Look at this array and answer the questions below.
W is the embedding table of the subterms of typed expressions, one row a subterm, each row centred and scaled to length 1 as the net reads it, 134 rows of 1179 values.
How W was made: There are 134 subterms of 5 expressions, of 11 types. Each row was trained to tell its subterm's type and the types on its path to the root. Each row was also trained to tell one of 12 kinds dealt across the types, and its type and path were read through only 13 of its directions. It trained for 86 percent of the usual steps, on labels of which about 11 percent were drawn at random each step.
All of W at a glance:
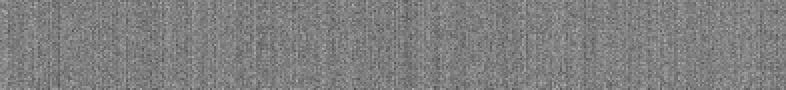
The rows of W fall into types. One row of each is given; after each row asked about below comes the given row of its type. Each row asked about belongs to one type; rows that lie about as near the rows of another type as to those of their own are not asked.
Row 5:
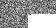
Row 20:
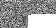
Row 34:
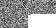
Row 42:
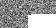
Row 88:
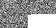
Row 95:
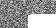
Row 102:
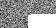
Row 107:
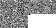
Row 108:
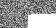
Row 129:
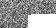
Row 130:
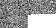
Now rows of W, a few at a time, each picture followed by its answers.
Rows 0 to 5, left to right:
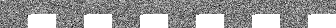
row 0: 108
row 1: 34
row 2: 20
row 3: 42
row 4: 107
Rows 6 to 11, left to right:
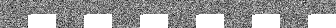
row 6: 34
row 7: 95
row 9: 129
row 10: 5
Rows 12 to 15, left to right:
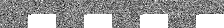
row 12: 88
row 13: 130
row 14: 107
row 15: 102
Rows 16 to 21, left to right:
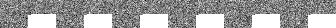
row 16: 42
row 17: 34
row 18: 34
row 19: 34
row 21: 34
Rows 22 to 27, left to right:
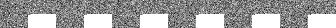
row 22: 5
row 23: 102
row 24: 108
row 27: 42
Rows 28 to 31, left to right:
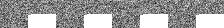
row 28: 102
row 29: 102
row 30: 5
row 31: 107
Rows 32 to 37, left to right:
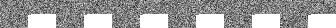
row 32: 20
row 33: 5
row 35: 108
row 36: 108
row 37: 129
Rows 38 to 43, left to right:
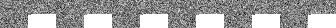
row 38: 88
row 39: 108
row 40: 20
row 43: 108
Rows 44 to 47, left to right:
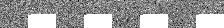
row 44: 108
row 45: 95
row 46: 129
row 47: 88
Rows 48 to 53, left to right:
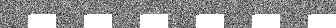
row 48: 95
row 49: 88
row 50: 108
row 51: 129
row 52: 20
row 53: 88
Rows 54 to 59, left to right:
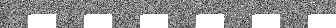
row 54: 130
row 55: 95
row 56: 129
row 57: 95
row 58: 102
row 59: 129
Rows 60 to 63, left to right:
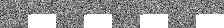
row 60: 34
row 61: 88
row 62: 5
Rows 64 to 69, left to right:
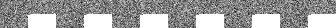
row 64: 107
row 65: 34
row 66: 20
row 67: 102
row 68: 88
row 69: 20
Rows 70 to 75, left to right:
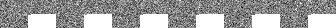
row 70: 102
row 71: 108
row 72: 20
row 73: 20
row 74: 42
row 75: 107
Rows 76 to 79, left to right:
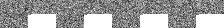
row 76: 42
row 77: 88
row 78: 102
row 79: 20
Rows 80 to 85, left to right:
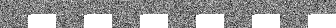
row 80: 95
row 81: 107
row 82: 5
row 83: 34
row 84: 107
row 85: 108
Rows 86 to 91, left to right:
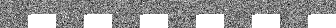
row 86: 20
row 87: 88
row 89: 5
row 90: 42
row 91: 130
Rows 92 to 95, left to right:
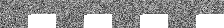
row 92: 108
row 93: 129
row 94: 95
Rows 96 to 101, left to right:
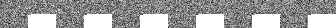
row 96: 107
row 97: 88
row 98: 20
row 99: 95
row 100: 95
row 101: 88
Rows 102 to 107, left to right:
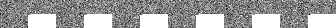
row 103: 5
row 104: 95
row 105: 95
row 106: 5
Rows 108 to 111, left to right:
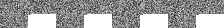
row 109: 102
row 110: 20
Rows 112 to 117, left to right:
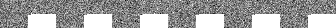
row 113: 108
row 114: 107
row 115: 42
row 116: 88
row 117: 107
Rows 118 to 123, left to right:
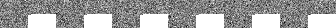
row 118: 20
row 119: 20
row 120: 102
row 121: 107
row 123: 129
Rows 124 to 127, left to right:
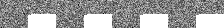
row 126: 107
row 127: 34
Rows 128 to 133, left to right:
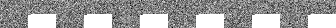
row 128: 102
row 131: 108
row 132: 95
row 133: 95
